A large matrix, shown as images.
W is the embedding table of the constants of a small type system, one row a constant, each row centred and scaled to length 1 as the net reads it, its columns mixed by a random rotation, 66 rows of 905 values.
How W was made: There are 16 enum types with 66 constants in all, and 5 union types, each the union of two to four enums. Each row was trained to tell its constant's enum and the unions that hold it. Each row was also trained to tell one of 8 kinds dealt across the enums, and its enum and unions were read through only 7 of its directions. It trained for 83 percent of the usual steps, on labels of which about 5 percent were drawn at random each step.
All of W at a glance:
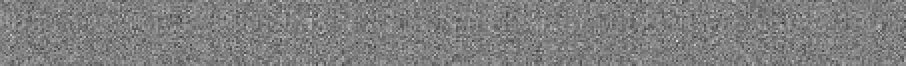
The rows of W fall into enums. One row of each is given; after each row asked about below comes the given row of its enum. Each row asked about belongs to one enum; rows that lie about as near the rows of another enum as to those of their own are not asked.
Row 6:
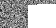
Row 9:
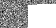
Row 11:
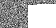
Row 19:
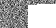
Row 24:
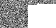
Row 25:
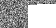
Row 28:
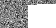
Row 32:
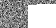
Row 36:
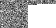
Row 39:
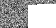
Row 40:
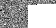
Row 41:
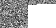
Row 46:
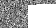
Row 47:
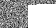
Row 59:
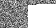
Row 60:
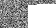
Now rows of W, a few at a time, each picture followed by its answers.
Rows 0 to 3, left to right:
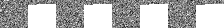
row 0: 32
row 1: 36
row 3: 6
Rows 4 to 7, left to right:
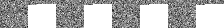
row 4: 46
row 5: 24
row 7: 36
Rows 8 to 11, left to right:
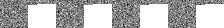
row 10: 11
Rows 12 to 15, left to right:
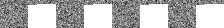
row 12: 28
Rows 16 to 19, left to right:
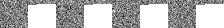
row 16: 59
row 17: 59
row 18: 47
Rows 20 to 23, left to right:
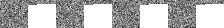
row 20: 11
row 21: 19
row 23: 39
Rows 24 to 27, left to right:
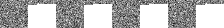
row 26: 19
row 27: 24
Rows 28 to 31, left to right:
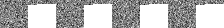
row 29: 24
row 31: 25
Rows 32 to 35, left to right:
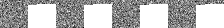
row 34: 24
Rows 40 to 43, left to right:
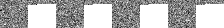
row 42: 59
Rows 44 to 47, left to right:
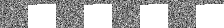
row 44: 25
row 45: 32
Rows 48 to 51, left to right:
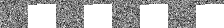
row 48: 19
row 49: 28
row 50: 46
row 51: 60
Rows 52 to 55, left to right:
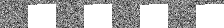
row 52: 28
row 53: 11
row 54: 40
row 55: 60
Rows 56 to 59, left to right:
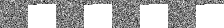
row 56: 36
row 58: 36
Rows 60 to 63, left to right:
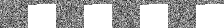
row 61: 46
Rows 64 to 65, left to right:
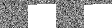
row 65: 46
